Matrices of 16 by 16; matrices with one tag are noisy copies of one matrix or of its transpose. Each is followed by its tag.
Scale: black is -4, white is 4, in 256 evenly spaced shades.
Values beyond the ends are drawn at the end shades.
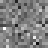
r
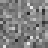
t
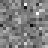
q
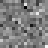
q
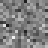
q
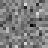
q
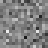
t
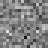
t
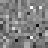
t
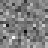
q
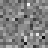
r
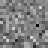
t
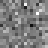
q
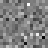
r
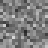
q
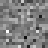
t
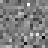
r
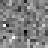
q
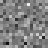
r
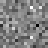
t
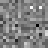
t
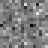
q
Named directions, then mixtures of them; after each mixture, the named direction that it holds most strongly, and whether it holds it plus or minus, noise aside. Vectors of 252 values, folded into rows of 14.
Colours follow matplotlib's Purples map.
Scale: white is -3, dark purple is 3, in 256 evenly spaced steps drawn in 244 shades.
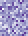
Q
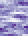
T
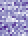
Q, minus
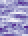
T, plus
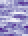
T, plus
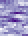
T, minus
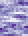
T, plus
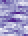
T, minus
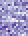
Q, minus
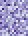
Q, minus
